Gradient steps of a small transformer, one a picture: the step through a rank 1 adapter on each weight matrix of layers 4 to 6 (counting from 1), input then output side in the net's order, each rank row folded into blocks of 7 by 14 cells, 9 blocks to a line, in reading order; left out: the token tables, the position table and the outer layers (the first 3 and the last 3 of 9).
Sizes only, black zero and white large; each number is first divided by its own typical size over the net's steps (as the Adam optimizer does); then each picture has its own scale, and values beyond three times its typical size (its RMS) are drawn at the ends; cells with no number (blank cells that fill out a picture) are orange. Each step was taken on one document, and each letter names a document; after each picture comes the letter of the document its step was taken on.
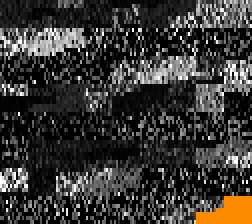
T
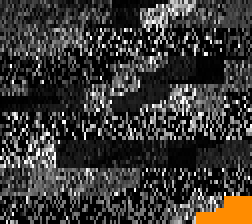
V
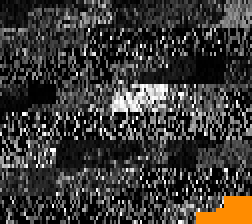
V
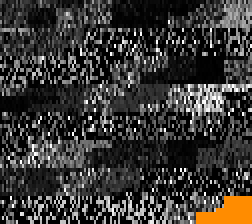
V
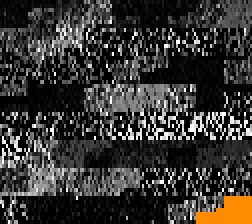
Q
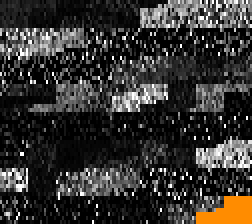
T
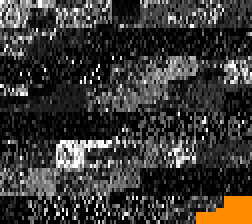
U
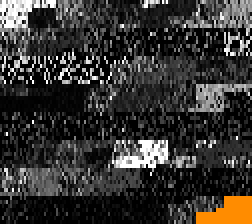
T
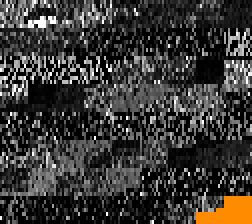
Q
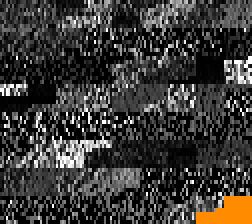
V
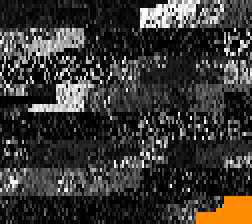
T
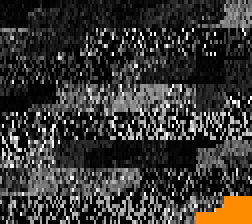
Q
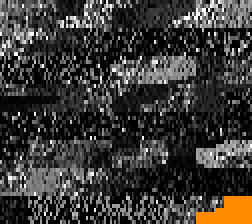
U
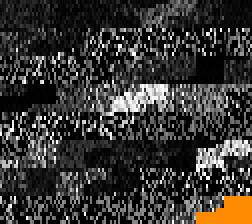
V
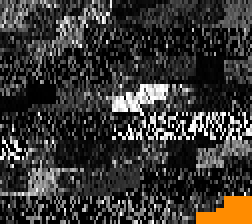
Q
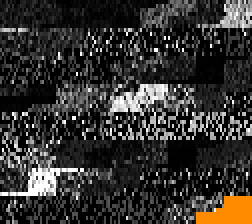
Q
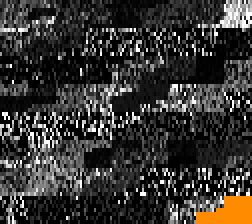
Q
